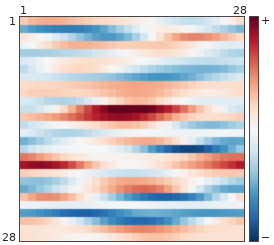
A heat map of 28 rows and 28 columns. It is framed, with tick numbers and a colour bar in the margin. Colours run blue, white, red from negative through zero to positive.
On average the colour sits 50% of the way up the scale. The histogram is bell-shaped. No overall slope runs across the table. The grain runs across in streaks. The centre is the ninth with the highest average.
